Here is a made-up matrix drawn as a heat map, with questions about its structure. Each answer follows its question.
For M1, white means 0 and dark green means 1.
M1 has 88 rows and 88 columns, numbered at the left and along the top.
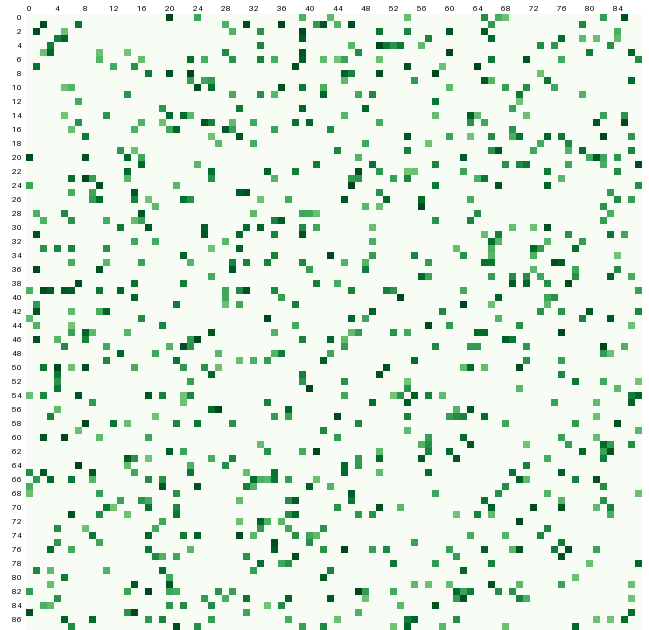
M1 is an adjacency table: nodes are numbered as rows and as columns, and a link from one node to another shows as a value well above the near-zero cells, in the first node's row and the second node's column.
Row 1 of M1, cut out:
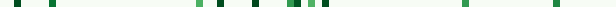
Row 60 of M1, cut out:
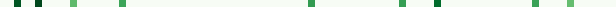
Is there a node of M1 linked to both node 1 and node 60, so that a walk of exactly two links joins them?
yes
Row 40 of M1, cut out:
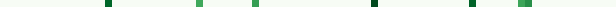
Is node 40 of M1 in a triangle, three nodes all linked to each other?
no
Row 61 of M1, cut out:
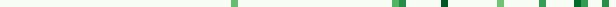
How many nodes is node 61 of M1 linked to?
9
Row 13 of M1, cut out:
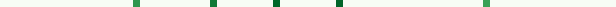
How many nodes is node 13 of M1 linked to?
5
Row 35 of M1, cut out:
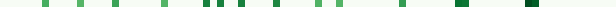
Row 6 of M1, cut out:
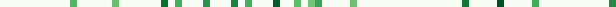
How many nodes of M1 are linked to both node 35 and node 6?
7
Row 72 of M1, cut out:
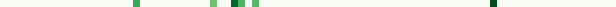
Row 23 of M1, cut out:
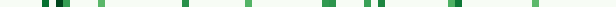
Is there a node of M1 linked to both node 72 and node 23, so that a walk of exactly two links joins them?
no
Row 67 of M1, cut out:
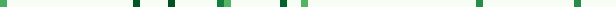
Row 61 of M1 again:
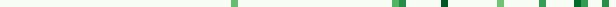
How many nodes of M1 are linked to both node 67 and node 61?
1
